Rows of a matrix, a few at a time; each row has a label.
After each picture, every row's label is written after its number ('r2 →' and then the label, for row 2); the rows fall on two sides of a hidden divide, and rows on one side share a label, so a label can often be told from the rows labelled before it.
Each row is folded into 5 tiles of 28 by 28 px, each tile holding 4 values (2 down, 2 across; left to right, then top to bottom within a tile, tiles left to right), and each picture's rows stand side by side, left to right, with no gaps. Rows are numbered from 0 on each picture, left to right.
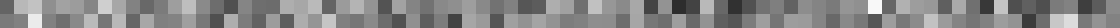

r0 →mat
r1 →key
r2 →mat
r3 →key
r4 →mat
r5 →key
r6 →mat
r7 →key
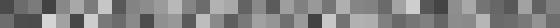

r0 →key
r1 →mat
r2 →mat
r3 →key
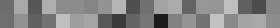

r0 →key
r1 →mat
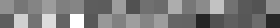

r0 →mat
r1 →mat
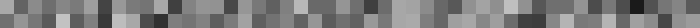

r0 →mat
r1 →key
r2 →key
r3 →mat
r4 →key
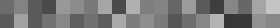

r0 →key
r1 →key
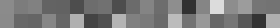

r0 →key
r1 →mat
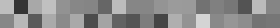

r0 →mat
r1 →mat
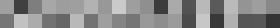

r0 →mat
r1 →mat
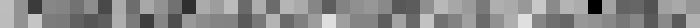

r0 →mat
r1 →mat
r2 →mat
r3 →mat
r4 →key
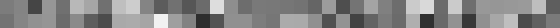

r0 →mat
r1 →mat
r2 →key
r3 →mat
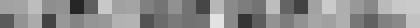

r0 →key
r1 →mat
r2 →mat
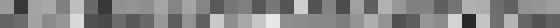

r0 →mat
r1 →key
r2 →key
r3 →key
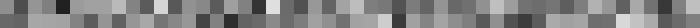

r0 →mat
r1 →key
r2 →mat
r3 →mat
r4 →mat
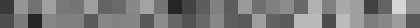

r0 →key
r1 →key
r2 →mat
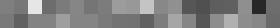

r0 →mat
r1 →key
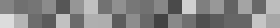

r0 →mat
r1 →key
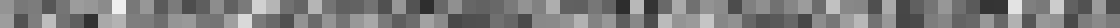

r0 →mat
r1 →mat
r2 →mat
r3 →key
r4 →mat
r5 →key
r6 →key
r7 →mat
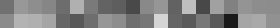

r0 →mat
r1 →key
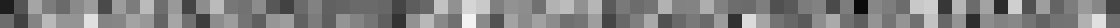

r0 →mat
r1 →mat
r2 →key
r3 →key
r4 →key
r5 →key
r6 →mat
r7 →mat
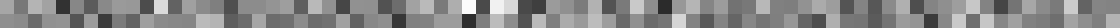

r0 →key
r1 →key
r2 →mat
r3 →mat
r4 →mat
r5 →key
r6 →key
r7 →mat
